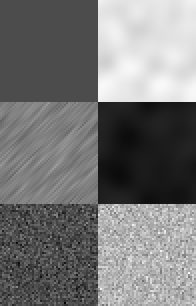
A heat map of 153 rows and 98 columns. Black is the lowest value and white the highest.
It is made of 3 by 2 panels. Panel 1,1: low, flat. Panel 1,2: very high, smooth, faint in contrast. Panel 2,1: middling, slanting up to the right, faint in contrast. Panel 2,2: very low, smooth, faint in contrast. Panel 3,1: low, fine-grained. Panel 3,2: high, fine-grained.
